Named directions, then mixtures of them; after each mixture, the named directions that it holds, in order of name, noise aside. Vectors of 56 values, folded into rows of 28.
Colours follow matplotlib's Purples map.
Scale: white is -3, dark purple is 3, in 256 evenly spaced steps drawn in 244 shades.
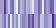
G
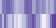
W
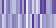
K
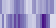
W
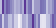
K, W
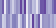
K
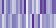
K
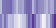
W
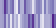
G, W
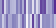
K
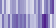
G, W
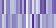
K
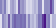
G, W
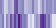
G, W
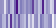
G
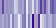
G, K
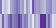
K, W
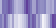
W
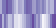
W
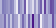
G, K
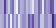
G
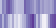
W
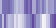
W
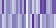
K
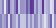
G, W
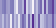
G, K
